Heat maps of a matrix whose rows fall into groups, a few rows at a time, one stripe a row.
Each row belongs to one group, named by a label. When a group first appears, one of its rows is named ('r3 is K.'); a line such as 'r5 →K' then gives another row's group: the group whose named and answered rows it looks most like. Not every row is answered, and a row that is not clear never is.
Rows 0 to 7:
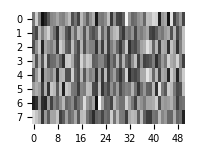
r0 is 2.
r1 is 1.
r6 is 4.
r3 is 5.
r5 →5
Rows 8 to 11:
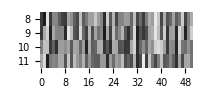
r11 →2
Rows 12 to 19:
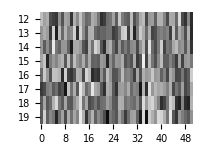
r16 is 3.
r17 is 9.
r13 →5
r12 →5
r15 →2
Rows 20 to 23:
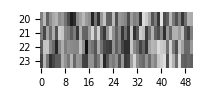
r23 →4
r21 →5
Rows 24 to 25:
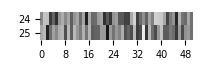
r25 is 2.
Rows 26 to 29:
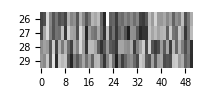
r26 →9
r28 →5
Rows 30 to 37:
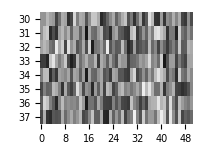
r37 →4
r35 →3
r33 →3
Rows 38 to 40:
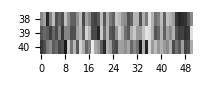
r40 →9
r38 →3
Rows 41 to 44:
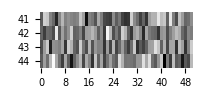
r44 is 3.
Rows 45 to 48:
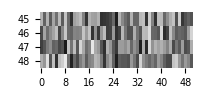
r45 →5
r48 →5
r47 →9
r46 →3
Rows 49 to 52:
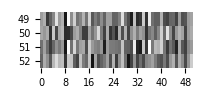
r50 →5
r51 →2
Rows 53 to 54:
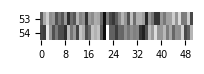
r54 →9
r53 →5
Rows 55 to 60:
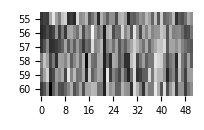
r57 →4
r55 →3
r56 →4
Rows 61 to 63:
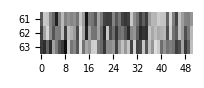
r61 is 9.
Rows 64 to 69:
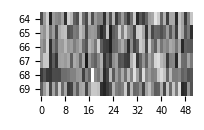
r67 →2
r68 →4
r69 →5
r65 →5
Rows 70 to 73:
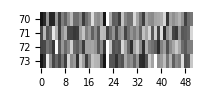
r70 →4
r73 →9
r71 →3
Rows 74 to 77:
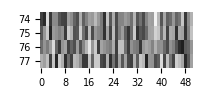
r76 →3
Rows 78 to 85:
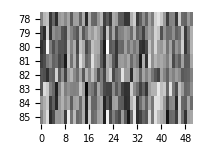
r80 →9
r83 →9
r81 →9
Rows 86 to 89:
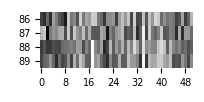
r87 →2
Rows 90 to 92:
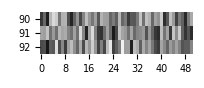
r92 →4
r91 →5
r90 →3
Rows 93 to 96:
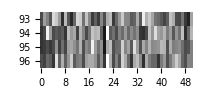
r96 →4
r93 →3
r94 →9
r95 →4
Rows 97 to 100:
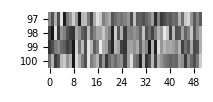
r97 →5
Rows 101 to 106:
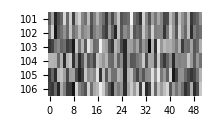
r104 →5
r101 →4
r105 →3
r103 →9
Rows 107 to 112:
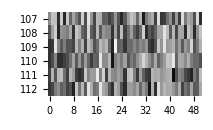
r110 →4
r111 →3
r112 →9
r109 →9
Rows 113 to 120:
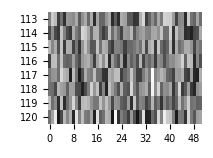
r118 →3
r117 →3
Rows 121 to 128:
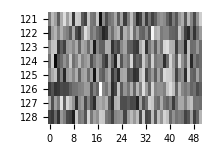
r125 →2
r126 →4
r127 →5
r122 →3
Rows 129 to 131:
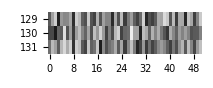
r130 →4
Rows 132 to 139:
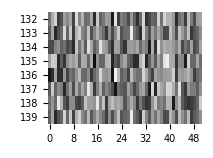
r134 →9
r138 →3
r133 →4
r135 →2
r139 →4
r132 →2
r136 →4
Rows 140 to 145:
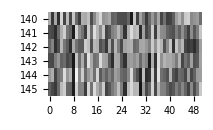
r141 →1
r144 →2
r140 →5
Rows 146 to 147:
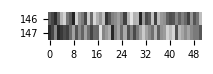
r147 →4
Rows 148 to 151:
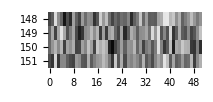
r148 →9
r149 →3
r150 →5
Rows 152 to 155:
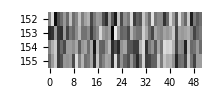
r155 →2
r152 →4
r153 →4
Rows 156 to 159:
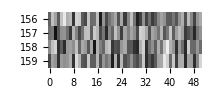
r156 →1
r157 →3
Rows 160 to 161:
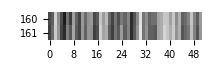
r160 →9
